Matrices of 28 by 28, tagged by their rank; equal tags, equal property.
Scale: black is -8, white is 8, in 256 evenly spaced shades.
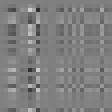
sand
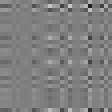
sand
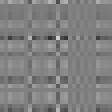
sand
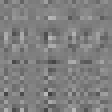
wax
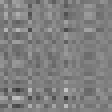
wax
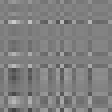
sand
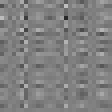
wax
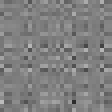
wax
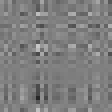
wax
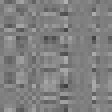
wax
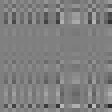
sand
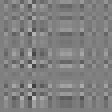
sand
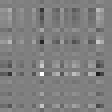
sand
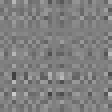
wax
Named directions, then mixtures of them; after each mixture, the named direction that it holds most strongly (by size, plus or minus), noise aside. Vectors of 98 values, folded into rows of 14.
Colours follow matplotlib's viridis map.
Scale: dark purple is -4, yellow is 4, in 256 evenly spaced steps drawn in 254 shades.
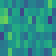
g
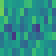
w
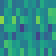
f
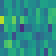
f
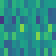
f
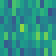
f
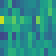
f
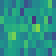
w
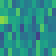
g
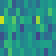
f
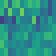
g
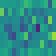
w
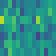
f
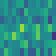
f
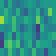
f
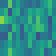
g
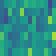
g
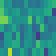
g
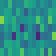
f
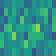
w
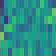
g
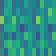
f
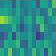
f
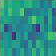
w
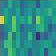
f
